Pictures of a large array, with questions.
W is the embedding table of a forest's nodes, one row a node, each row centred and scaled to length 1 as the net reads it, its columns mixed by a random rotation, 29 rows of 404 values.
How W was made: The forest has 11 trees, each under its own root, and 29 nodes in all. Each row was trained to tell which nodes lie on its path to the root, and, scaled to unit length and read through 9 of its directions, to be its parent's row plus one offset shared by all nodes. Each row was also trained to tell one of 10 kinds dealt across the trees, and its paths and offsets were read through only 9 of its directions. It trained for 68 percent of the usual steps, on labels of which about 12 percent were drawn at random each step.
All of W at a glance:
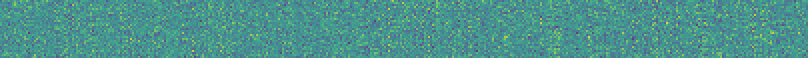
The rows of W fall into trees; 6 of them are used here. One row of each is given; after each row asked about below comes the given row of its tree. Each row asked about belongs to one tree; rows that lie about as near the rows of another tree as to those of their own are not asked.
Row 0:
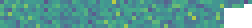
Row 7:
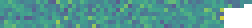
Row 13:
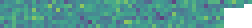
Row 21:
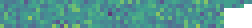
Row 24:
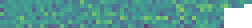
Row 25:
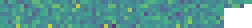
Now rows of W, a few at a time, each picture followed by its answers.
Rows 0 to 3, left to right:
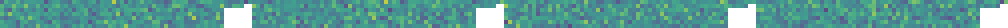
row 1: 24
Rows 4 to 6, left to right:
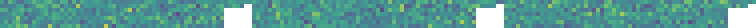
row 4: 25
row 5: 21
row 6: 0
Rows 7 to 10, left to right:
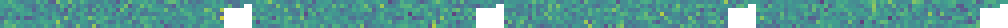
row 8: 13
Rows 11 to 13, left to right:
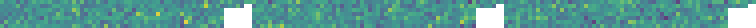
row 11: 25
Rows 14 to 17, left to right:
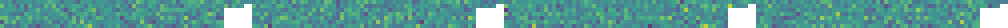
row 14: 21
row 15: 0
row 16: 24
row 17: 21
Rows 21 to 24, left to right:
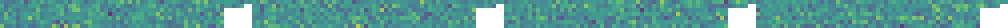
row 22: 7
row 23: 13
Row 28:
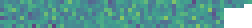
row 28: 24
